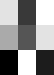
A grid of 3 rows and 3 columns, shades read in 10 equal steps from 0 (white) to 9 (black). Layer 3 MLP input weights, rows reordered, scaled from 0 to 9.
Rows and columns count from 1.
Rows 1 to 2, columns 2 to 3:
7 0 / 6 1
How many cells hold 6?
1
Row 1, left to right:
1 7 0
